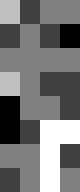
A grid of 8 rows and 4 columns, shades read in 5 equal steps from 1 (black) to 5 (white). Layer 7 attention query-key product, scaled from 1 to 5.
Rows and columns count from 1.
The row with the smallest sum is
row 2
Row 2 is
2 3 2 1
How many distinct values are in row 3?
1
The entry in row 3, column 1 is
3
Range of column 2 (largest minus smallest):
1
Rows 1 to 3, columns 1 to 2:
4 2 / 2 3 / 3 3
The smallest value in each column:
1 2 2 1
